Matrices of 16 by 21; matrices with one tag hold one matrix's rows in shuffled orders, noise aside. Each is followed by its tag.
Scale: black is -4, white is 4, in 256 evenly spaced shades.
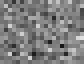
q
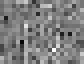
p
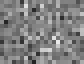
p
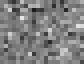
q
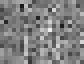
p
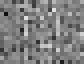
p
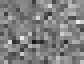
q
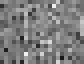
p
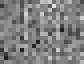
p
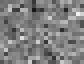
q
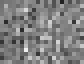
p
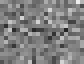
q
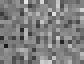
p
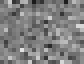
q
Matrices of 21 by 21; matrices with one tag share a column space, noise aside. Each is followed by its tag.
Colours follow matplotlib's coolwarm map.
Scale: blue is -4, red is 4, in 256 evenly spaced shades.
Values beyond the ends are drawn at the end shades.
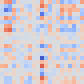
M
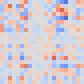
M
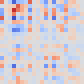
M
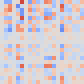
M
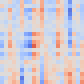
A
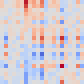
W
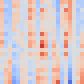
A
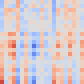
A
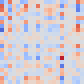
M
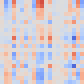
W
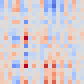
W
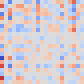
M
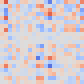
M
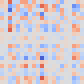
M
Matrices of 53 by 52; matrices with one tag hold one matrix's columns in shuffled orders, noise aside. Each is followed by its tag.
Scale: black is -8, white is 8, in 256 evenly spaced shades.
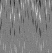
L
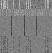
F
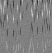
L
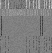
F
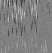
L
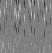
L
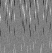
L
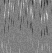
L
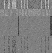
F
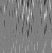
L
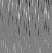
L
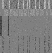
F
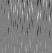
L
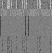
F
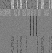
F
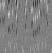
L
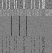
F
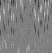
L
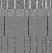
F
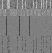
F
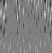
L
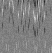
L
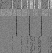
F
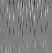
L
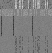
F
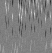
L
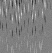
L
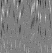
L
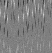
L
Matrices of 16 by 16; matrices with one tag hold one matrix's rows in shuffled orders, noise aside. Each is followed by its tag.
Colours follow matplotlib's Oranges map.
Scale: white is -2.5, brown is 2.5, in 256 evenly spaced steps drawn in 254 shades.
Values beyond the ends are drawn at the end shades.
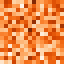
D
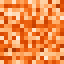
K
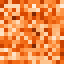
K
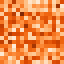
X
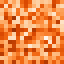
X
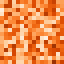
D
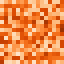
K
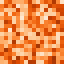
D
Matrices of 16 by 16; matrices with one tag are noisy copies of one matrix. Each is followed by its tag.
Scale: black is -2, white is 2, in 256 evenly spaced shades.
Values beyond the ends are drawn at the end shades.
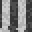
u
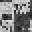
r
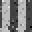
u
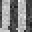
u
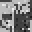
r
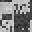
r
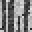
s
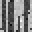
s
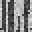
s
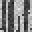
s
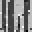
s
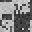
r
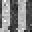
u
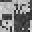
r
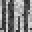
s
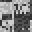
r
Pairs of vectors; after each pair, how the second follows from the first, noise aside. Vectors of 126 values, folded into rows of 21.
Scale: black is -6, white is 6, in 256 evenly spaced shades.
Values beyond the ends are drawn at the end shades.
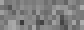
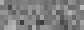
copied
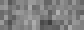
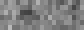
wrapped around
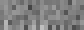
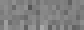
shrunk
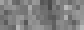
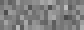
sign-scrambled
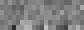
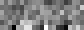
scaled up
